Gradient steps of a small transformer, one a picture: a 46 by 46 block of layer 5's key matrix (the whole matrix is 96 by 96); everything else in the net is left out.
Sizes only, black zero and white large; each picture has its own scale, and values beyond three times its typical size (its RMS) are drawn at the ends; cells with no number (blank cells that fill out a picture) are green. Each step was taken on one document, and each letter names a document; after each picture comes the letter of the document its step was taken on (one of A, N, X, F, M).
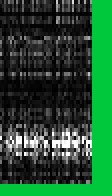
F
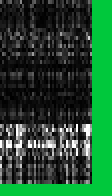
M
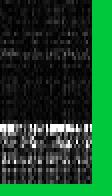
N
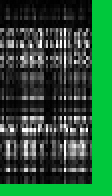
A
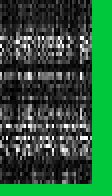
M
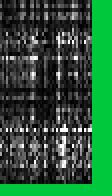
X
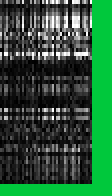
X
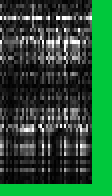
A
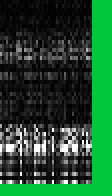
F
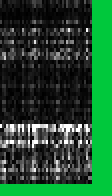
N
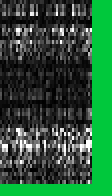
M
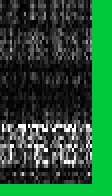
X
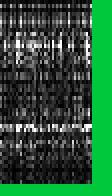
M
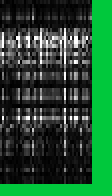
A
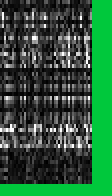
N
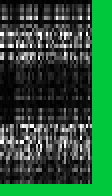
A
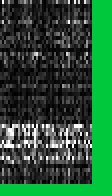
N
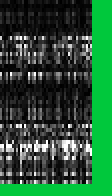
F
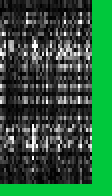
N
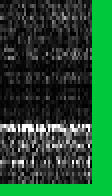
X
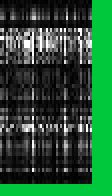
A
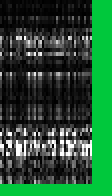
F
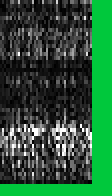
X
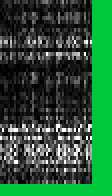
X
